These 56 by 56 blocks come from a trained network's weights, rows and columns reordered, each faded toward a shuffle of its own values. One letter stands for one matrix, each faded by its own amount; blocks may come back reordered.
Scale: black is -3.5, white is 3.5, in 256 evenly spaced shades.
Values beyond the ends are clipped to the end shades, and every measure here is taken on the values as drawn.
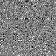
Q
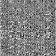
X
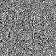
Q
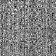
X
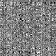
X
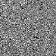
Q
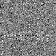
Q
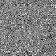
Q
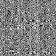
X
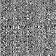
X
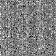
X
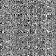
X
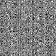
X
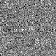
Q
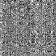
X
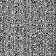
X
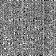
X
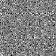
Q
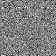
Q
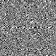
Q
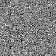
Q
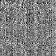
X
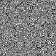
Q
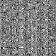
X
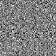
Q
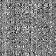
X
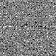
Q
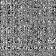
X
